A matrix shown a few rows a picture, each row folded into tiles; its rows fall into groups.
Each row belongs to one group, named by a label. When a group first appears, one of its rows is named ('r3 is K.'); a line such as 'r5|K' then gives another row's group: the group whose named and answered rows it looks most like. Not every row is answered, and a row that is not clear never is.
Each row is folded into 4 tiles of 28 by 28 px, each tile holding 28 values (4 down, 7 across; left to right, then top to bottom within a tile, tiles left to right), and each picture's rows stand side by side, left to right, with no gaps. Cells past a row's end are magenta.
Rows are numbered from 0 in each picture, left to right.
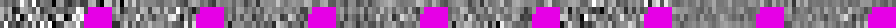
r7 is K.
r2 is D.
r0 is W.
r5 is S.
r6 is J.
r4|D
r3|D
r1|K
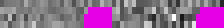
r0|J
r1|K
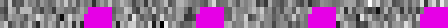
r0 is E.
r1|D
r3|S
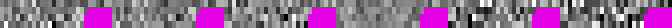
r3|D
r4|S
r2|E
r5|K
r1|W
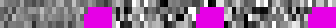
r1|W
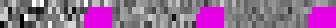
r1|E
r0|S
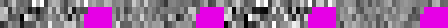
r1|W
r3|D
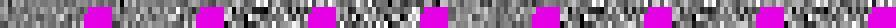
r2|S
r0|K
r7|S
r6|S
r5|S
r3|W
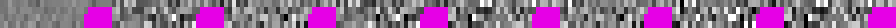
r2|E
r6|K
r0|E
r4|S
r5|E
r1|K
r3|K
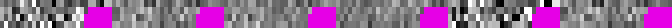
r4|W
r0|W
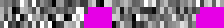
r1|S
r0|W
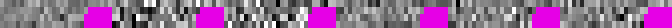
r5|E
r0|E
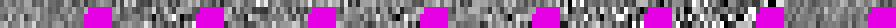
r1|K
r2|S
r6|W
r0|J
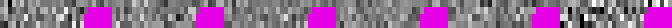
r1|W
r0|K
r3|D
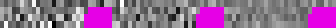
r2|J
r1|E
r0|W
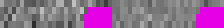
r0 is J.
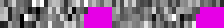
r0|S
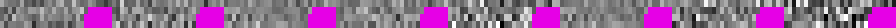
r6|S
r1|E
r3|E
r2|J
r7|K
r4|W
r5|J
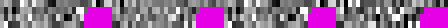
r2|W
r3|K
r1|K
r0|W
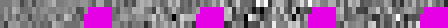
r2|S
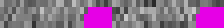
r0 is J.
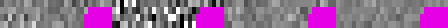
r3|E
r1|K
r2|D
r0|J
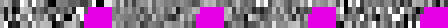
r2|S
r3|K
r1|E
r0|W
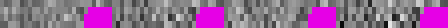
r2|D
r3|D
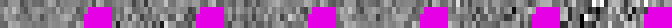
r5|S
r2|D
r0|D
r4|E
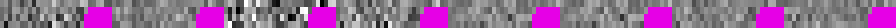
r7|J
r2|W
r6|D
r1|D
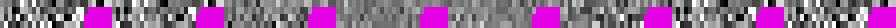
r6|W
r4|J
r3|E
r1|W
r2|D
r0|W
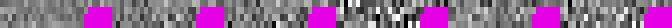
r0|J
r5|K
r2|D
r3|K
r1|D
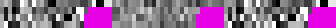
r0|W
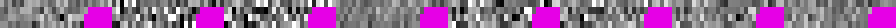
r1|K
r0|E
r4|W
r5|S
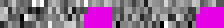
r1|D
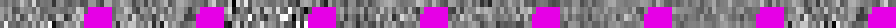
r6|J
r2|K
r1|D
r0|W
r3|D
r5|D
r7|D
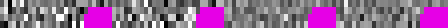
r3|E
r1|W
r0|K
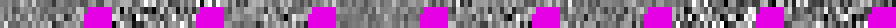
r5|E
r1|S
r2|E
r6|W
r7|K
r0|W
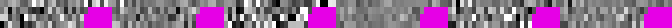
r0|S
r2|W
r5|K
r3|D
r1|E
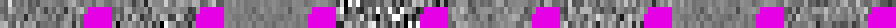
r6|E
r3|K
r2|E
